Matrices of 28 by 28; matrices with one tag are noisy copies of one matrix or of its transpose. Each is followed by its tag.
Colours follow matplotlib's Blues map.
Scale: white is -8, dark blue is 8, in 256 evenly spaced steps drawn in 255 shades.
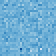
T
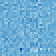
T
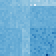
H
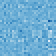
T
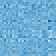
T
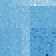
H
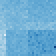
H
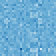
T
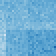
H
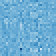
T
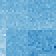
H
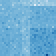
H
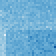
H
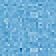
T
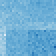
H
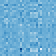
T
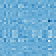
T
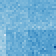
H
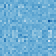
T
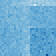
H
